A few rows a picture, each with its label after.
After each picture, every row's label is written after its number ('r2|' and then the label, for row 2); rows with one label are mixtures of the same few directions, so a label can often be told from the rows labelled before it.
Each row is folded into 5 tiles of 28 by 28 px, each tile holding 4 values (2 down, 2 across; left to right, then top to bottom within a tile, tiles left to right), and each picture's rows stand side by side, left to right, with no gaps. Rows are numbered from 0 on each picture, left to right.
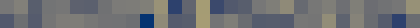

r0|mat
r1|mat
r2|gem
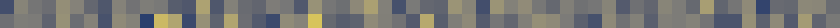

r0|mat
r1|mat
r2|mat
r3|mat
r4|mat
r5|mat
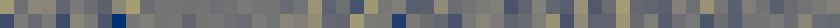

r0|gem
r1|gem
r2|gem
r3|mat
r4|mat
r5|mat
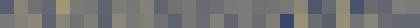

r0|mat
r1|mat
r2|mat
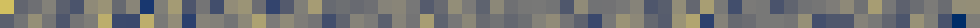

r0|mat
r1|gem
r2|gem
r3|mat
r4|mat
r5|mat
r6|gem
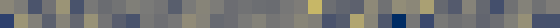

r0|mat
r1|gem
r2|gem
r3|mat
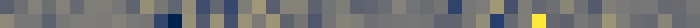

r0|gem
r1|mat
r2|mat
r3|gem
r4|gem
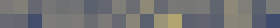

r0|mat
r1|mat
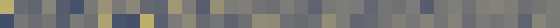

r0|mat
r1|mat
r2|gem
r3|mat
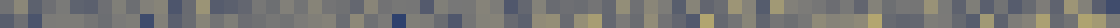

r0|mat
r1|mat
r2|gem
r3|mat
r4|mat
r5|mat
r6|mat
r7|gem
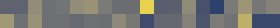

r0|mat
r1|mat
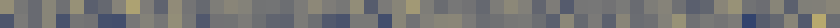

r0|gem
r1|mat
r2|gem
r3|mat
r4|gem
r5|gem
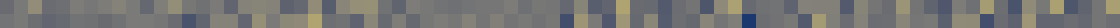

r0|gem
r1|gem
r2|mat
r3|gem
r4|mat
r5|gem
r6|mat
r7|gem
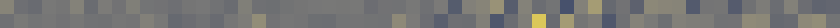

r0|gem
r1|gem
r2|gem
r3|gem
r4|gem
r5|gem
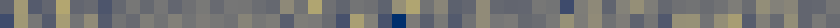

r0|mat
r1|gem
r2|gem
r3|mat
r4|mat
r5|mat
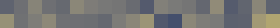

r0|mat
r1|mat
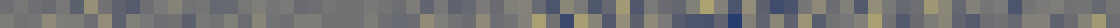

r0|gem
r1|gem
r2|mat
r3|gem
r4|mat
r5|mat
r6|mat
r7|gem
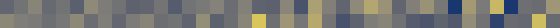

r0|gem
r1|gem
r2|mat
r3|gem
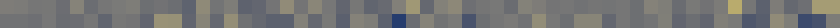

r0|gem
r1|mat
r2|gem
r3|gem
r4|mat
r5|gem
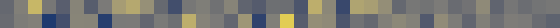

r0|gem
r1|gem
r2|mat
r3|mat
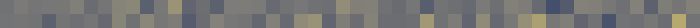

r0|gem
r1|gem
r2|mat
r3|gem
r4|gem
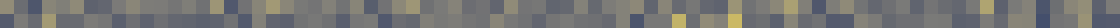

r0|gem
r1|gem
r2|gem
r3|gem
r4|gem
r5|mat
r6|mat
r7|mat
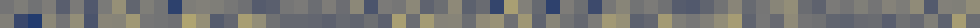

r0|mat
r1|gem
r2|gem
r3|gem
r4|gem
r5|mat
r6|gem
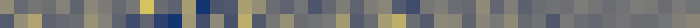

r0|mat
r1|mat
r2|gem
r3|mat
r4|mat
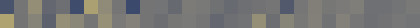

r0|gem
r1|gem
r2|mat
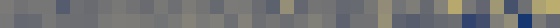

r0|mat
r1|gem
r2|mat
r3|gem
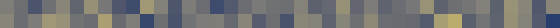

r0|gem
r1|mat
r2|mat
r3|mat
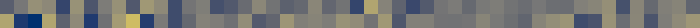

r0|mat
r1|mat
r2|gem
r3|mat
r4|mat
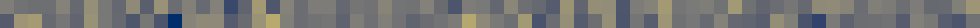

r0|mat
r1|mat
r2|mat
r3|gem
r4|mat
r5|gem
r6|gem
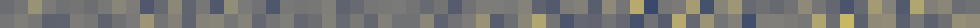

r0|gem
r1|gem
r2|mat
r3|gem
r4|gem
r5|gem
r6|mat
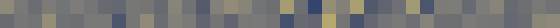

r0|gem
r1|mat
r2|gem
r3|mat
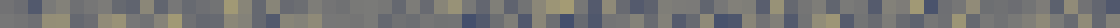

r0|gem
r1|mat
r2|mat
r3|gem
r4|mat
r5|mat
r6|gem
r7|gem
